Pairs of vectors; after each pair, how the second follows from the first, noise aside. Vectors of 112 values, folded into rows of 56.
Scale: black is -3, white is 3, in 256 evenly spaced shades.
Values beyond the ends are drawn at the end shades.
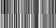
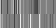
partly zeroed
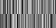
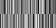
reversed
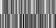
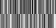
reversed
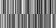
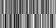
reversed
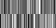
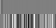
partly zeroed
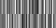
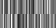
reversed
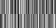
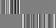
partly zeroed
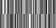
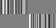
partly zeroed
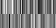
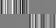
partly zeroed
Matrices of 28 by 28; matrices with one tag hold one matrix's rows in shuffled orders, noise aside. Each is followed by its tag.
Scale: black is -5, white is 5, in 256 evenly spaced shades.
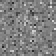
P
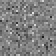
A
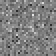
A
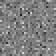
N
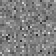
N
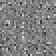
N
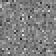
N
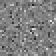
P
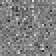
A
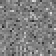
P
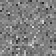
A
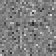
P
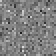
N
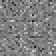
P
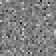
N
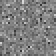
N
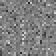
N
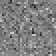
P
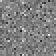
N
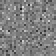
N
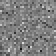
N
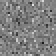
A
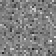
P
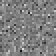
N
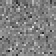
A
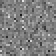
N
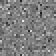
N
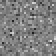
P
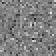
P
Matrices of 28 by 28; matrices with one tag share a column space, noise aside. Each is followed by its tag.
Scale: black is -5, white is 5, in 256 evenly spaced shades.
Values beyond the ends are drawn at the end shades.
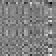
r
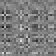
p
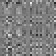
r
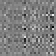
p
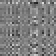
r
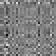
r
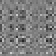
p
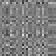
r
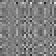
r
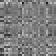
r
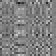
r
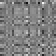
r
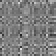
r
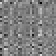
r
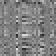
r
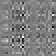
p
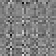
r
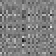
p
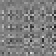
p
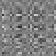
p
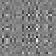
p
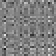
r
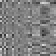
r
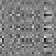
p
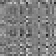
r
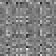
r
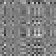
r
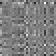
r
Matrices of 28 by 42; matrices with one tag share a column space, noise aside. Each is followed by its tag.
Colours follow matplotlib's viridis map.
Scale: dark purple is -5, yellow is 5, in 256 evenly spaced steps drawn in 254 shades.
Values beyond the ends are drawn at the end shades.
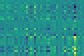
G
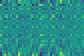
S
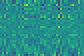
S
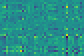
G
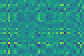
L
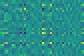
L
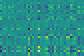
G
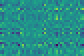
L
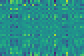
S
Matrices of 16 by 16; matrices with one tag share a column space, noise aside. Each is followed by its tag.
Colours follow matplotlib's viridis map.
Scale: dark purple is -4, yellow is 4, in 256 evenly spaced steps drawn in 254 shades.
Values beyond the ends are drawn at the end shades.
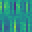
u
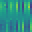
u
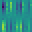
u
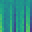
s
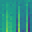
s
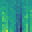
s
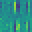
u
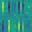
u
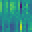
u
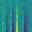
s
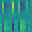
u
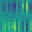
u
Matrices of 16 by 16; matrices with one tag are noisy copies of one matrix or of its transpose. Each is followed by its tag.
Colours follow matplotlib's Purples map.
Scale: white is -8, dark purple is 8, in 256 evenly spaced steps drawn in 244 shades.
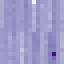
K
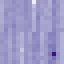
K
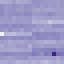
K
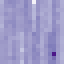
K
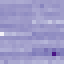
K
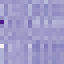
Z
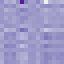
Z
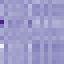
Z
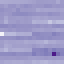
K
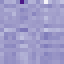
Z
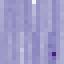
K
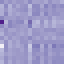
Z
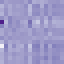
Z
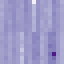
K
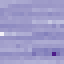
K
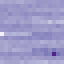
K
